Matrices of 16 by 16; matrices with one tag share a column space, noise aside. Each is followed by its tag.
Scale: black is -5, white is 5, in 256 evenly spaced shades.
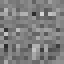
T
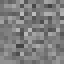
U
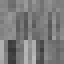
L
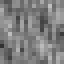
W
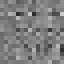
T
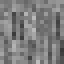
L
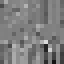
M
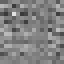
U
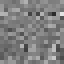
T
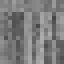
L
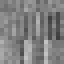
L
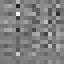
U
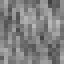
W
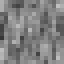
W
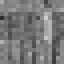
L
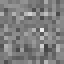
T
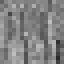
L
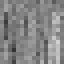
L
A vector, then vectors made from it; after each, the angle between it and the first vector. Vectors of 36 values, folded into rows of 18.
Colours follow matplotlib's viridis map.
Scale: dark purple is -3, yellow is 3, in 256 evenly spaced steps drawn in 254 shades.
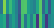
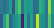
partly opposed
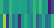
partly aligned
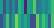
partly opposed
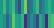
partly aligned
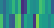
partly opposed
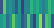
orthogonal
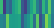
nearly opposite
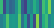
nearly opposite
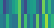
nearly opposite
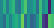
partly aligned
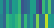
nearly opposite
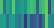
orthogonal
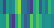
partly opposed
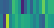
partly opposed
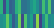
nearly opposite
